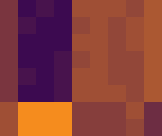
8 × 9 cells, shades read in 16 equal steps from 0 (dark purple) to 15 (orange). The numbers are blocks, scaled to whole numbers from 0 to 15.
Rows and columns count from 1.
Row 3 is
5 0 0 0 8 8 7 8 9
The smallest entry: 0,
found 12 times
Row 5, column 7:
7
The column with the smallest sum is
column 3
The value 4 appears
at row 7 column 9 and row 8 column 9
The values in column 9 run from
4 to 9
